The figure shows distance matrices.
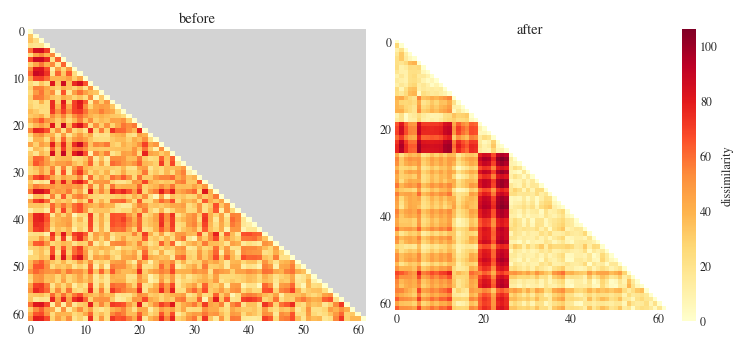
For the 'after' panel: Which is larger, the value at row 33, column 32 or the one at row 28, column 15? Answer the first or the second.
the second
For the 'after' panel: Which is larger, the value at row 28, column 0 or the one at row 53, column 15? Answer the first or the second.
the first
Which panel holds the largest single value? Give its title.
after
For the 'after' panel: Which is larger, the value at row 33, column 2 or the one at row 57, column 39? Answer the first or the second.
the first
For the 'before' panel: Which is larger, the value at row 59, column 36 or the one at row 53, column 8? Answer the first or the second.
the second
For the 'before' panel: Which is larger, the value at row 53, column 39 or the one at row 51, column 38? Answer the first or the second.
the second
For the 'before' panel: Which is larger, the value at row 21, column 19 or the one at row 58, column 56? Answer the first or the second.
the second
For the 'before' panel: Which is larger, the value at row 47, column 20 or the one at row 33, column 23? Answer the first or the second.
the second
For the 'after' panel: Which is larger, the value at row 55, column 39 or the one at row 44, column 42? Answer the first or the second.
the second
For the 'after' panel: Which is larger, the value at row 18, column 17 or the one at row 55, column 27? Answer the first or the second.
the second
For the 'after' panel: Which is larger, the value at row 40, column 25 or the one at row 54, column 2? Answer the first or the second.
the first
